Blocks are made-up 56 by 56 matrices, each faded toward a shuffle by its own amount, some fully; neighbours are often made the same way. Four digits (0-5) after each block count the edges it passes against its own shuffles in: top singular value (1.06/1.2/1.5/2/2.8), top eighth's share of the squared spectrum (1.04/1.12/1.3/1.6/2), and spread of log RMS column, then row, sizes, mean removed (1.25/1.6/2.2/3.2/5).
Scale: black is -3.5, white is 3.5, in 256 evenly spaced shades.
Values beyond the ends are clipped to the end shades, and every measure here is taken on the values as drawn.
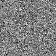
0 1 2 0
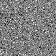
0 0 0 0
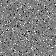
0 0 0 0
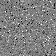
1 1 0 0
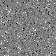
0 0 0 0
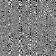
2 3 3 2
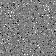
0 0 0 0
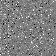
1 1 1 0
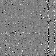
3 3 2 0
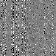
2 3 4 1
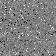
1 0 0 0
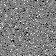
1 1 0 0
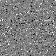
2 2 0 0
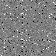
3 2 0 1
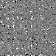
3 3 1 1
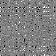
4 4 2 2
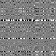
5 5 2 3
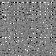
4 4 1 2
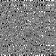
4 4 2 3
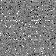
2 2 0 1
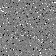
0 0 0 0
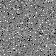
1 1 0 0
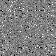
3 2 0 1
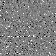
3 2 0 1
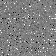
2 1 0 1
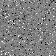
1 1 0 0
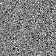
0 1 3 0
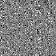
1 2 3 0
